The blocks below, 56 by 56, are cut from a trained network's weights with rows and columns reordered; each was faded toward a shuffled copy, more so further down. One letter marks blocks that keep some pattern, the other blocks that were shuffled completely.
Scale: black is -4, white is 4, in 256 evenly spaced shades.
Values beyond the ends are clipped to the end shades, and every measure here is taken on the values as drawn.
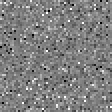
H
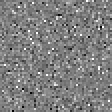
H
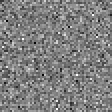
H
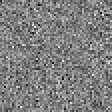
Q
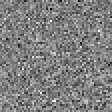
Q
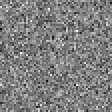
Q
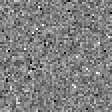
H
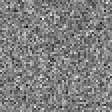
H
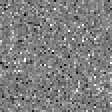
H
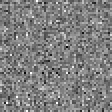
Q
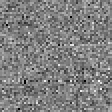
Q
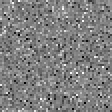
H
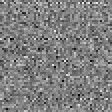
Q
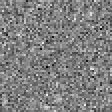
H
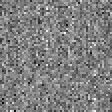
Q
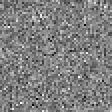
H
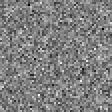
Q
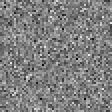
H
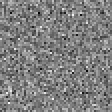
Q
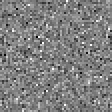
H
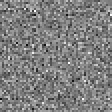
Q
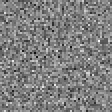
H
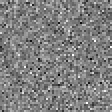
H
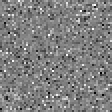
H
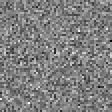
Q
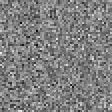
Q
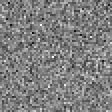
H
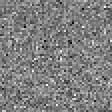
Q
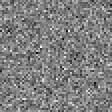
H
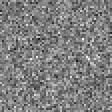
Q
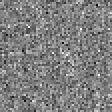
Q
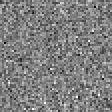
H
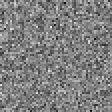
Q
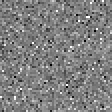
H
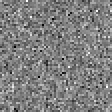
H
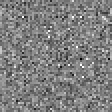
Q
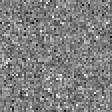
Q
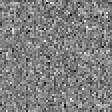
Q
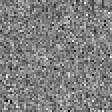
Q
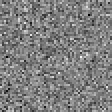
Q
